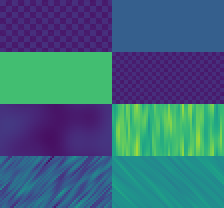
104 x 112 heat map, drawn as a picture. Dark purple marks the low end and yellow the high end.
The table splits into 4 rows of 2 panels. Panel 1,1: very low, checkered, faint in contrast. Panel 1,2: low, flat. Panel 2,1: high, flat. Panel 2,2: very low, checkered, faint in contrast. Panel 3,1: very low, smooth, faint in contrast. Panel 3,2: high, streaked downward. Panel 4,1: low, slanting up to the right. Panel 4,2: middling, slanting down to the right, faint in contrast.
